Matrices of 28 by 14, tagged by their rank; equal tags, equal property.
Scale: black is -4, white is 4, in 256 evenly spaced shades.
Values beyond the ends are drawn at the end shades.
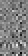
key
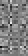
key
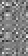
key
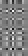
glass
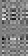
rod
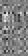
rod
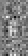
key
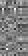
key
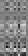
rod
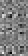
key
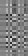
glass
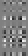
glass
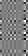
glass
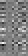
rod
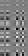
glass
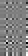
glass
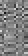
key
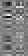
rod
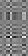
glass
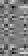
rod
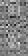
key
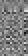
key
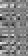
rod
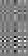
glass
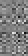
rod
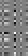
glass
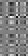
glass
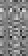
key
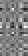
rod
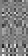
rod
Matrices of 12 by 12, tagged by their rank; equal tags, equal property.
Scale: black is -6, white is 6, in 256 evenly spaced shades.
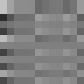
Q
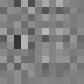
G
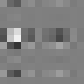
Q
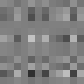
Q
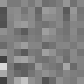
G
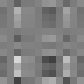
Q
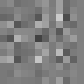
G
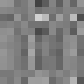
G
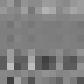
G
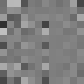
G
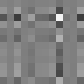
Q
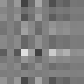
Q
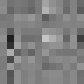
G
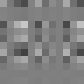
Q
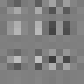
Q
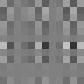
Q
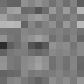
G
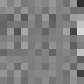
G
